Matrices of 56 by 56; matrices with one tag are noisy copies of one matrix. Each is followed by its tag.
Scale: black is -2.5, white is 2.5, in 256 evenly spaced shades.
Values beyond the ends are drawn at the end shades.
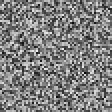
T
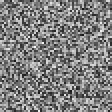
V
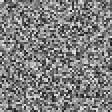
V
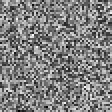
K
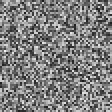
K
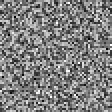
T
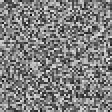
V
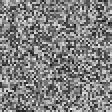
K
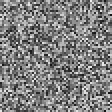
K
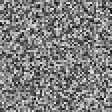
T
